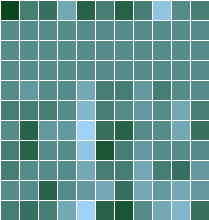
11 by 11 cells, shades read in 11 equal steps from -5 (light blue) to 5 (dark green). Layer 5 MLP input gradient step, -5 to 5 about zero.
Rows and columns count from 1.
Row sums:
11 0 0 0 -1 -1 1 4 1 -4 1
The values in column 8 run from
-2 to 1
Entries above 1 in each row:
4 0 0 0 0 0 4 2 1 2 4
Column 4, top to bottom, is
-2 0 0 0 0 0 -1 0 0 0 -2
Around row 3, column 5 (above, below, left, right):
0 0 0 0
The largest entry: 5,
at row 1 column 1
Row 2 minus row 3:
0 0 0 0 0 0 0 0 0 0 0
